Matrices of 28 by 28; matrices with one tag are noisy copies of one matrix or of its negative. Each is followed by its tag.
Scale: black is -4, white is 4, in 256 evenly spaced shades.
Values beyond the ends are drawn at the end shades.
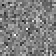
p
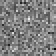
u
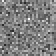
u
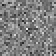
p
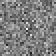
p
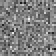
u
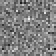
u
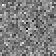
p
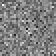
p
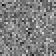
p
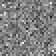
p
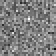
u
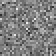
p
